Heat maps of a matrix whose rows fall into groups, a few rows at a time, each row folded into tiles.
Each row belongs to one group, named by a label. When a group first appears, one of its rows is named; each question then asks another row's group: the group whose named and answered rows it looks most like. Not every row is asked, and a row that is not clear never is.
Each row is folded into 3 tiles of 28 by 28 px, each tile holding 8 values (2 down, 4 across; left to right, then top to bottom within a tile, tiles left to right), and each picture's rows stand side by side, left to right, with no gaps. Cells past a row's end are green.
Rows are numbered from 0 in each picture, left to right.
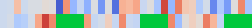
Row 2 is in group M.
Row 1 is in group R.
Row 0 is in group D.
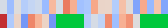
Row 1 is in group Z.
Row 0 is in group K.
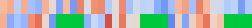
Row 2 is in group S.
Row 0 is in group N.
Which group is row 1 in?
S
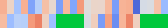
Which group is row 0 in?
N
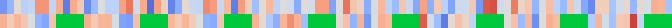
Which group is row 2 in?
R
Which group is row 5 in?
K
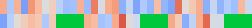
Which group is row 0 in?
S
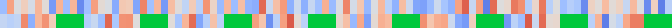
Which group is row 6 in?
S
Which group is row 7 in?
D
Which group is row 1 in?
Z
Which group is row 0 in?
Z
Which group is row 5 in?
R
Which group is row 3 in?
M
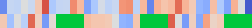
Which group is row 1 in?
R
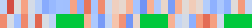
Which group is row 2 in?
M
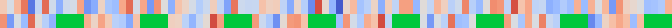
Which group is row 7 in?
S
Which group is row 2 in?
D
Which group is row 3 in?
D
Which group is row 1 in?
R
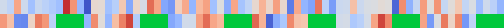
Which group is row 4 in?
D
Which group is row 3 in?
D
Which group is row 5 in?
S
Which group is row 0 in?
K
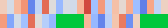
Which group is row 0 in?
N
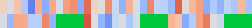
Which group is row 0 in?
K
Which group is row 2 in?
M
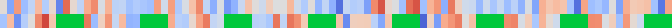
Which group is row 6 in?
R
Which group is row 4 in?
R
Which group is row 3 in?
Z
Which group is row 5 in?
S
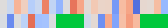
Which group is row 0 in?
N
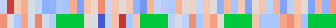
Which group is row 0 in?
M
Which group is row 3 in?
N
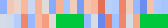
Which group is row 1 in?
S
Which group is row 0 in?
Z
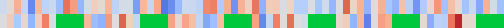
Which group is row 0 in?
K
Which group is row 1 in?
Z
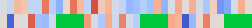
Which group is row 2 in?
M
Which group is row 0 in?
N
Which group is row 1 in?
M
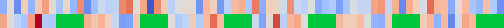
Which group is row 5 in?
D
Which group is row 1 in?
R
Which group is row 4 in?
R
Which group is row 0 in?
N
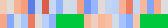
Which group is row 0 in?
N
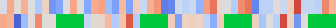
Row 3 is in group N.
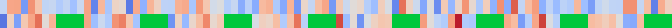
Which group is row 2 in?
S
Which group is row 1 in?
K
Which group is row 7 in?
R
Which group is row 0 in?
S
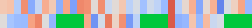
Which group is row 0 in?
N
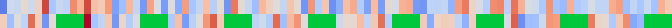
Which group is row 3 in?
Z
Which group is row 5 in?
R
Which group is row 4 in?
K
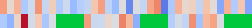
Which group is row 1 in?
K
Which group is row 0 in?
S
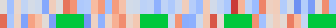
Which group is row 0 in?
K
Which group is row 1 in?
S
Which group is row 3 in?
M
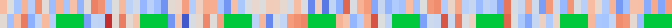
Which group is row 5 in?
S
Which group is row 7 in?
N
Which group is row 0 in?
Z
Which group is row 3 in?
D
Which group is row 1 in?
S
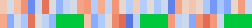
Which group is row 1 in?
S
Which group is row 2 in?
M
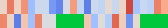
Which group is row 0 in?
M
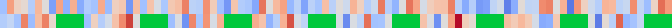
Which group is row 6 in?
R
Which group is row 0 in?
Z
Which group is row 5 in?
M
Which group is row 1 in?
K
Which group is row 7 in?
N
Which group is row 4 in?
N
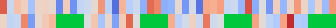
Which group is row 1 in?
K
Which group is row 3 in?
N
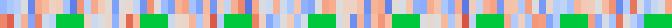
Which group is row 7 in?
N
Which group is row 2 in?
K
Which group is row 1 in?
D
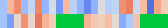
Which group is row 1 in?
R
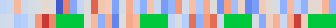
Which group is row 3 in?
Z
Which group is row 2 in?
Z
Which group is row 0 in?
D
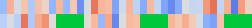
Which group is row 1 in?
D
